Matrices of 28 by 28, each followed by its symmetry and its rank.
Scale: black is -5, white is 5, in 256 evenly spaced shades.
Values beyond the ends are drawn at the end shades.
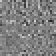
neither, rank five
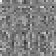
neither, rank five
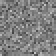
neither, full rank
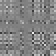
symmetric, rank three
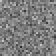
neither, full rank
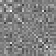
symmetric, rank five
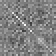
symmetric, rank five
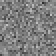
neither, full rank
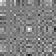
symmetric, rank three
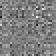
neither, rank five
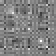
symmetric, rank three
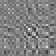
symmetric, rank three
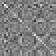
symmetric, rank five
